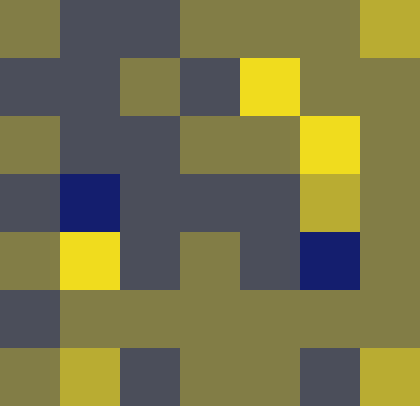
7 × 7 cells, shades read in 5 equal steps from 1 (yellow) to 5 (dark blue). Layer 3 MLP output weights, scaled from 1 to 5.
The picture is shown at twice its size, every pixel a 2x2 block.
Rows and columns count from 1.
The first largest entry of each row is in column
2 1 2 2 6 1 3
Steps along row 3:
up same down same down up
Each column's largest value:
4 5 4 4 4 5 3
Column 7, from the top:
2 3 3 3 3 3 2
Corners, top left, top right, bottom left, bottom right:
3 2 3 2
